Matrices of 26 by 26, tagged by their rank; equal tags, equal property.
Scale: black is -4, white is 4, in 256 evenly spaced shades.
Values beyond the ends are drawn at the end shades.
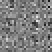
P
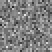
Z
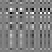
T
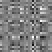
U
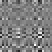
U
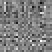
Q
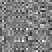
P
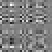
U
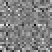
P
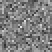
Z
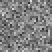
Z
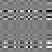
T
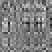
Q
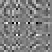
Q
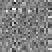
P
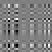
T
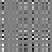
T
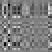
U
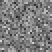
Z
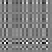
T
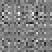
Q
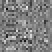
P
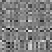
Q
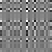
T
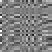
U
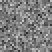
Z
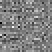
P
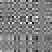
U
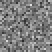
Z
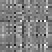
Q
